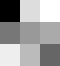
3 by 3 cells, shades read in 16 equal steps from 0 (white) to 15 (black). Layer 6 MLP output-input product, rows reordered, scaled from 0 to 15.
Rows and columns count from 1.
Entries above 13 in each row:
1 0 0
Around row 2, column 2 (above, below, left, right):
2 4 8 5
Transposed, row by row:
15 8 1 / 2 6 4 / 0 5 9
